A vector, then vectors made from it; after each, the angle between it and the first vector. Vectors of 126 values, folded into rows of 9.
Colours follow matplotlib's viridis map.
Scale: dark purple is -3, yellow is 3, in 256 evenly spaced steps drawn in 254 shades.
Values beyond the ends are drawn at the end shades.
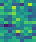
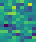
nearly parallel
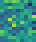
orthogonal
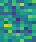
nearly opposite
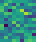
partly aligned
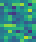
nearly opposite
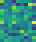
partly aligned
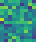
partly aligned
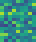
partly aligned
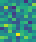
partly opposed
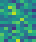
partly aligned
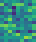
nearly opposite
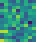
orthogonal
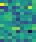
partly opposed
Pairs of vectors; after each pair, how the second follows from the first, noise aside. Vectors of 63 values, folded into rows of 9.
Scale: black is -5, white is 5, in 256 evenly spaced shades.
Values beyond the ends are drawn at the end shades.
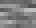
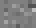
partly zeroed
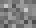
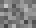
copied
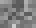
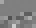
partly zeroed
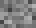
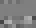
partly zeroed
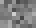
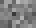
negated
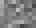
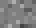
partly zeroed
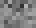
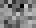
scaled up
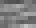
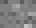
partly zeroed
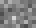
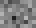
negated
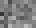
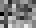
scaled up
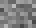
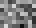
scaled up
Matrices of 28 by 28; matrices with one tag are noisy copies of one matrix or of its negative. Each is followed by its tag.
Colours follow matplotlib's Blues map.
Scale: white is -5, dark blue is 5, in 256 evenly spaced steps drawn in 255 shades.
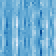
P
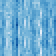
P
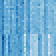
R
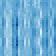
P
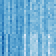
R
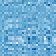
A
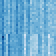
R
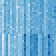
R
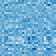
A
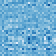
A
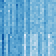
R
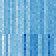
R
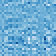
A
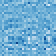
A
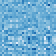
A
